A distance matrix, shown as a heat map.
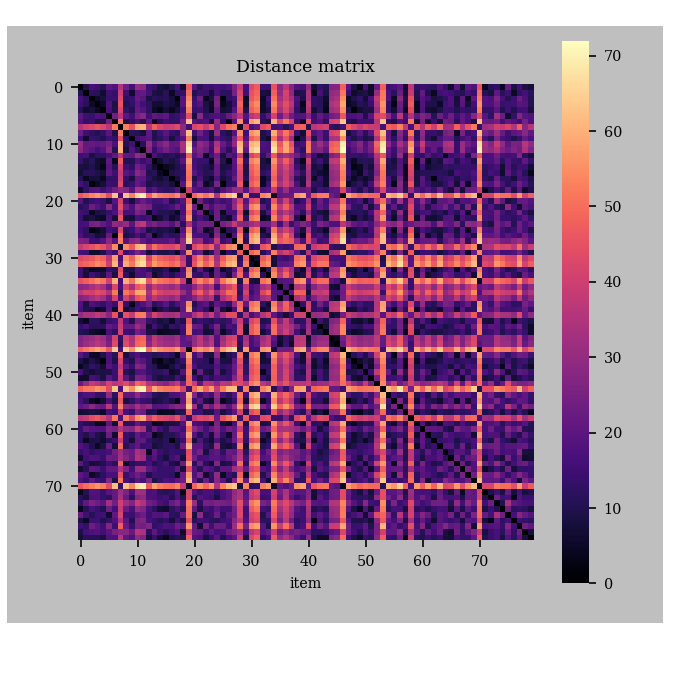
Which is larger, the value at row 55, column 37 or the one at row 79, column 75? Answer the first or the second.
the first
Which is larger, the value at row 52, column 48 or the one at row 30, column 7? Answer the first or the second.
the first
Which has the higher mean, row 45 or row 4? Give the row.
45
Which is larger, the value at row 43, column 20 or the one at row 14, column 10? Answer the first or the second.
the second
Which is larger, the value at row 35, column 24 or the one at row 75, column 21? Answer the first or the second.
the second
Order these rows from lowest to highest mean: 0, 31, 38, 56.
0, 38, 56, 31
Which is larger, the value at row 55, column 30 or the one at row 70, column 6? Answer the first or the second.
the second
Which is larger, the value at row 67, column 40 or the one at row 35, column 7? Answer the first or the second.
the first
